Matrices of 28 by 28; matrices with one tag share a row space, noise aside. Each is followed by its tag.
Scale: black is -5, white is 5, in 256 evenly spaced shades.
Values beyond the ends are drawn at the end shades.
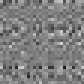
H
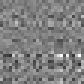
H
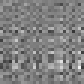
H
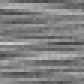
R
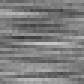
R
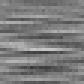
R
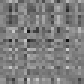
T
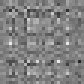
T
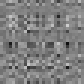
T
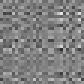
H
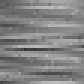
R
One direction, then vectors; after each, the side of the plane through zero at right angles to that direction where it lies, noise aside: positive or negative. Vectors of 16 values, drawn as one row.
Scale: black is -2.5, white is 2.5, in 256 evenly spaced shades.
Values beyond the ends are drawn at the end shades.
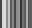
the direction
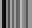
negative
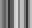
negative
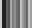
negative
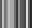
positive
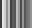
positive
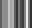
positive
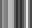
positive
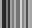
negative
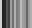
negative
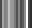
positive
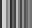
positive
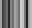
negative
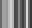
positive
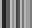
negative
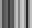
negative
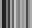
negative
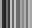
negative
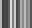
negative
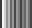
positive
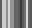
positive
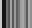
negative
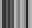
negative
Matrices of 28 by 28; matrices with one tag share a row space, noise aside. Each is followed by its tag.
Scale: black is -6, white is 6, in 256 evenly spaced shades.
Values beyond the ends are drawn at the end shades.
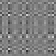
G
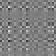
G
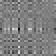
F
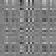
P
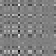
F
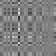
F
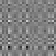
G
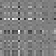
F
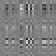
P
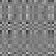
G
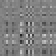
P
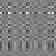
G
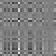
F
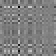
F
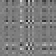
P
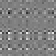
G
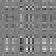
P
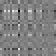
F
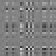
P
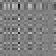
F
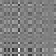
F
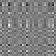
G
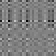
G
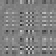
P
